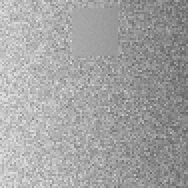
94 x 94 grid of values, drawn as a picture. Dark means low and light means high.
Calmest part: top middle. Stripes: none. Slope: up to the left. Odd patch: calmer, in the top middle.
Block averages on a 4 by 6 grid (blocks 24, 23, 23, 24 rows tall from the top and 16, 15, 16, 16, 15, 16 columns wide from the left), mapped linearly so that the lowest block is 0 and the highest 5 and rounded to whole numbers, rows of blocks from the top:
5 4 3 2 1 0
5 4 3 2 1 0
5 4 3 2 1 0
5 4 3 2 1 0
